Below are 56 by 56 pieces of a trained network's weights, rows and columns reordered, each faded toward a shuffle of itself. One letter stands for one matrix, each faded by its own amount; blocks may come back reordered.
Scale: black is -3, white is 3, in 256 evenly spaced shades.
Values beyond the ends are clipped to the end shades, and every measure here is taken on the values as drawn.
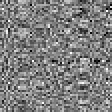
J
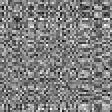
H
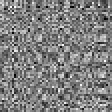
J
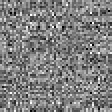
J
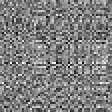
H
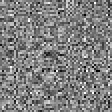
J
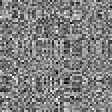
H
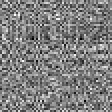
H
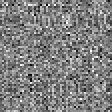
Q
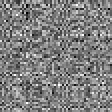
H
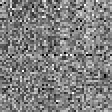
Q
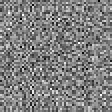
J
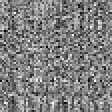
Q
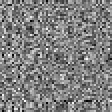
J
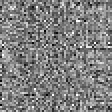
Q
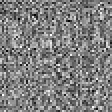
Q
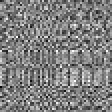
H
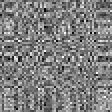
H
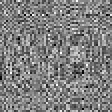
J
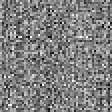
Q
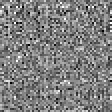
Q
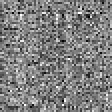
Q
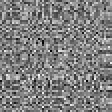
H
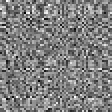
H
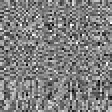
J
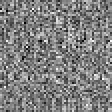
Q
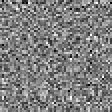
J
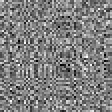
J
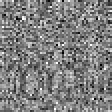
Q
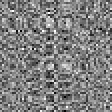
J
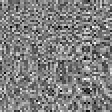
J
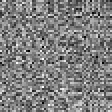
H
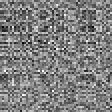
H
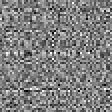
H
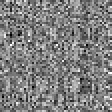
Q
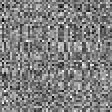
J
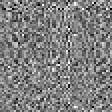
J
